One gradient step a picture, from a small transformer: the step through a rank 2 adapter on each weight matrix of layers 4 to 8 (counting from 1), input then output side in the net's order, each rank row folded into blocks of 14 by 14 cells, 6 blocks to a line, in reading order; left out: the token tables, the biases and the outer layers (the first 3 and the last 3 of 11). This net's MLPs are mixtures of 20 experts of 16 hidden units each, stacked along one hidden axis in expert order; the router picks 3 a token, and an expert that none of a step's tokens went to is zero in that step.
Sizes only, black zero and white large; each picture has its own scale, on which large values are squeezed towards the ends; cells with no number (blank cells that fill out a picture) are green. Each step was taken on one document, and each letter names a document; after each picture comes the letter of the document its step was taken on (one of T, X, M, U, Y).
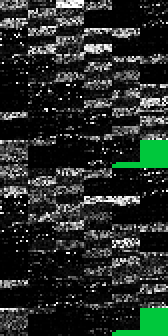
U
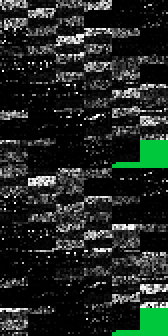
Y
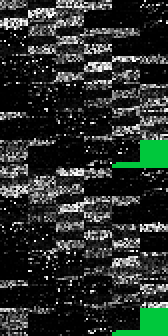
U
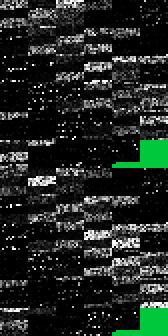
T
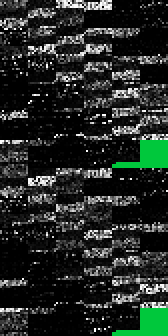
Y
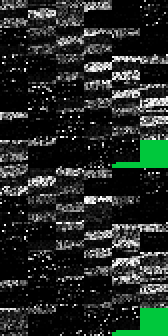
T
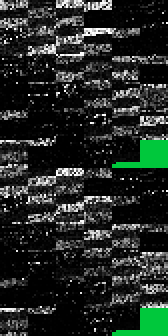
Y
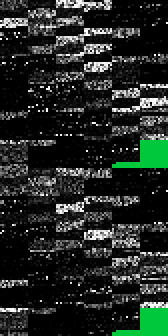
U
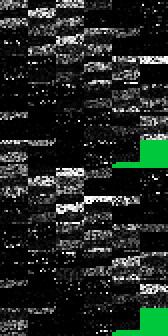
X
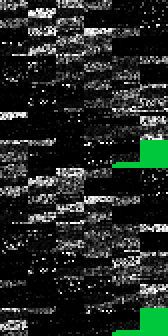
X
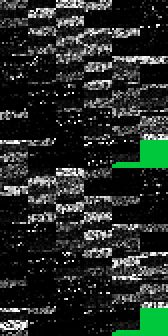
X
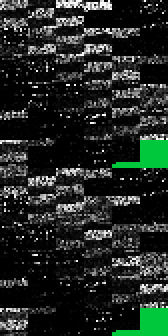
Y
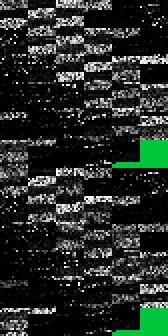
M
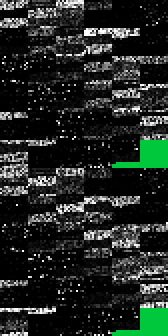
T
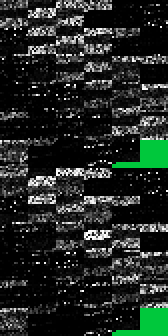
M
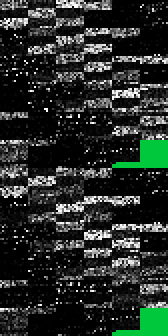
U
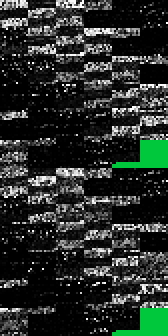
Y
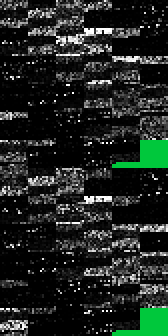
X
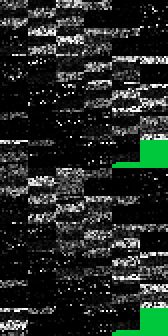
X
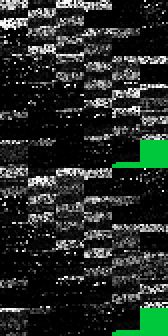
Y
